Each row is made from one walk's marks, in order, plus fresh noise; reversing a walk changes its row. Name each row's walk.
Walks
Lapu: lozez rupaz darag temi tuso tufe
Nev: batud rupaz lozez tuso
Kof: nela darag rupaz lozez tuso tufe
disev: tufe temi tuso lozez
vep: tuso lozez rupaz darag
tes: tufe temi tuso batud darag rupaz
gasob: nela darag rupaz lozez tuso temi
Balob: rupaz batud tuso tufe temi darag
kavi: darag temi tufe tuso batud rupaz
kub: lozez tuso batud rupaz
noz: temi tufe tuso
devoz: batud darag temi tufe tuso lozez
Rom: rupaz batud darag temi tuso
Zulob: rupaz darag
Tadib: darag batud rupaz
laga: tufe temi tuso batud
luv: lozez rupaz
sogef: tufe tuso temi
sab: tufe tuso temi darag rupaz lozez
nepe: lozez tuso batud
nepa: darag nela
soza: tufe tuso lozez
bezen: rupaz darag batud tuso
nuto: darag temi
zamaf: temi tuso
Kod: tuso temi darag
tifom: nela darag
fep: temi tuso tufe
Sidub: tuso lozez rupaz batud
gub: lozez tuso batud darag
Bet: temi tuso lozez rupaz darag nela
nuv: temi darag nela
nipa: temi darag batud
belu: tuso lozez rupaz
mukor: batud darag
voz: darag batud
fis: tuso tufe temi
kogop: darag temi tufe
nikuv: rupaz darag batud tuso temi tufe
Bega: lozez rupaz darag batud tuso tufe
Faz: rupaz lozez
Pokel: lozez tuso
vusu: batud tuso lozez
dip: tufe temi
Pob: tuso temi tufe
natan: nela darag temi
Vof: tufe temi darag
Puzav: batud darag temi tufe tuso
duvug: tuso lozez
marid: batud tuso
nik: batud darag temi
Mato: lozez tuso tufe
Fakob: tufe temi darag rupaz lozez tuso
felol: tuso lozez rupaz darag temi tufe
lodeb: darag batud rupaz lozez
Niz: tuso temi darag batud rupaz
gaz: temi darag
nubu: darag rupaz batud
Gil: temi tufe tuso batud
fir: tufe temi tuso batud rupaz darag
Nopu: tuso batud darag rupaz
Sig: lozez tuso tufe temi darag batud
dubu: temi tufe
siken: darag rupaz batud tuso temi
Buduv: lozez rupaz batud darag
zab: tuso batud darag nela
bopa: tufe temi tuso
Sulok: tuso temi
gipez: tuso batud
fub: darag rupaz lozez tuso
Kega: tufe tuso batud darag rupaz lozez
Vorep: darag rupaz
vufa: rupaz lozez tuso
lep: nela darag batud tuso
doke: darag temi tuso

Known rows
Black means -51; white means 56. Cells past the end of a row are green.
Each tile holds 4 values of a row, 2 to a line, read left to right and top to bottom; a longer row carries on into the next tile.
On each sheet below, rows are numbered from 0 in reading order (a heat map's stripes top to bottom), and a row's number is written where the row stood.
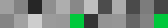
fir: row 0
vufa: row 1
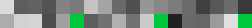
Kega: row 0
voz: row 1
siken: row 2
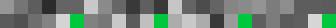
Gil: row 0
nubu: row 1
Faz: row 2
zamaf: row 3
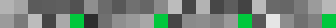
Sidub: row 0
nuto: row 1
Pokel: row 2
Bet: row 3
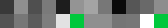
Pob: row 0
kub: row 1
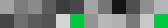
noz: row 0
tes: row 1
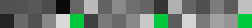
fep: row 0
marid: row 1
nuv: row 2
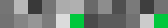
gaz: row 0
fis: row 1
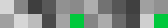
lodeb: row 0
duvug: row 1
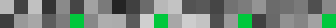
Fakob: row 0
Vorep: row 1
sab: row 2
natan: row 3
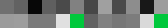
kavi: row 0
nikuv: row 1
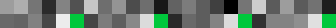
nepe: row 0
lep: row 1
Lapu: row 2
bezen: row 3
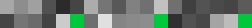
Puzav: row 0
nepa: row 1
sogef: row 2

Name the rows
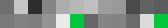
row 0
Kod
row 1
Rom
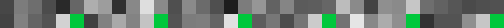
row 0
Mato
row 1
Buduv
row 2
kogop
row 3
bopa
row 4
zab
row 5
Sulok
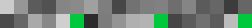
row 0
nipa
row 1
nik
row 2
dip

